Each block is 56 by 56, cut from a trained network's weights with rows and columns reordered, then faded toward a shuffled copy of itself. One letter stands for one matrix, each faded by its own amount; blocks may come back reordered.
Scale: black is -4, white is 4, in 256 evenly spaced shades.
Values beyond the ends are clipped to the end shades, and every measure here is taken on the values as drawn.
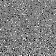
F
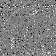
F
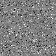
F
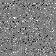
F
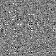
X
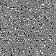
F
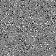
F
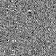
X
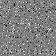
F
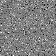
F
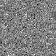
X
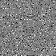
F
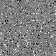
F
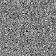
X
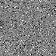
F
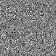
X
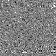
X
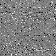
F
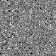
X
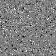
F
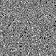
X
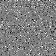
F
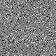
F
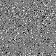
F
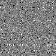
X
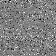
F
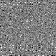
X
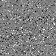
F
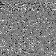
F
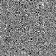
X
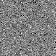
X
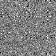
X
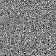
X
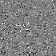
F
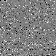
F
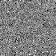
X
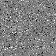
F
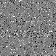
F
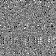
X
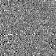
X
